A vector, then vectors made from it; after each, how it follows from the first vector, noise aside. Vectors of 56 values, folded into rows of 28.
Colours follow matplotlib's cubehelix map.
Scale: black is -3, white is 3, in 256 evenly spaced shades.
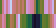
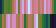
wrapped around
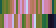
wrapped around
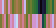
wrapped around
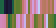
wrapped around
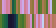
wrapped around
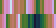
copied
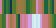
negated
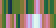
negated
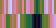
copied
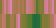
shrunk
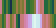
negated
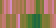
shrunk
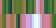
negated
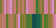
shrunk
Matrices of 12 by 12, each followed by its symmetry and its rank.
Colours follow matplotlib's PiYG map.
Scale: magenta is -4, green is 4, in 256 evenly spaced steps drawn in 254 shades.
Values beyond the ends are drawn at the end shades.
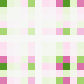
symmetric, rank one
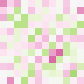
symmetric, full rank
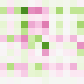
neither, rank two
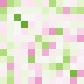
symmetric, full rank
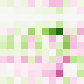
neither, rank two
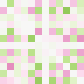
antisymmetric, rank two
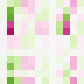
neither, rank two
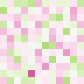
neither, full rank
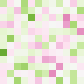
neither, full rank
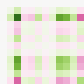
symmetric, rank one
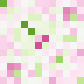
symmetric, full rank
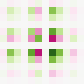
symmetric, rank one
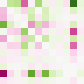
antisymmetric, rank two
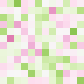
neither, full rank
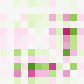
antisymmetric, rank two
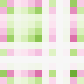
symmetric, rank one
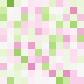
neither, full rank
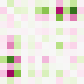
antisymmetric, rank two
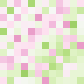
symmetric, full rank
